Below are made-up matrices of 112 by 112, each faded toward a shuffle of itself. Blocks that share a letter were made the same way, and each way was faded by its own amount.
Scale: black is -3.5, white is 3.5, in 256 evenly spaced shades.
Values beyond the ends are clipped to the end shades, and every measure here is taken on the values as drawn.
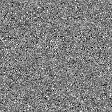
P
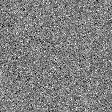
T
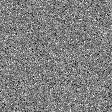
T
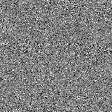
P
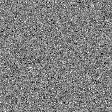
P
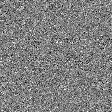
P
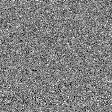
P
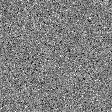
T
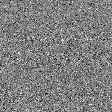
P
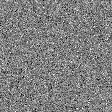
T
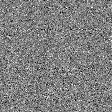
P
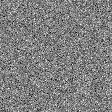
T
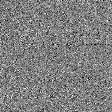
P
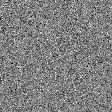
T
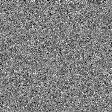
P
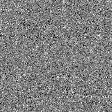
P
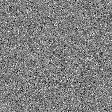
T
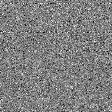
P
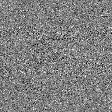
P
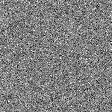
T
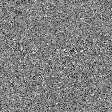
P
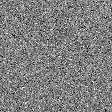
T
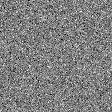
T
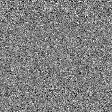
P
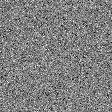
T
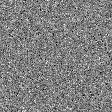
T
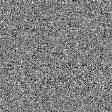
P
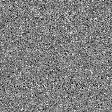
P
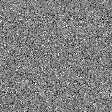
P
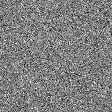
T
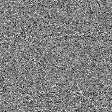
P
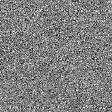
P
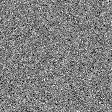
T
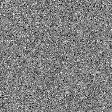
P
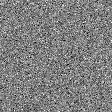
T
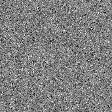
T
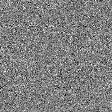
P
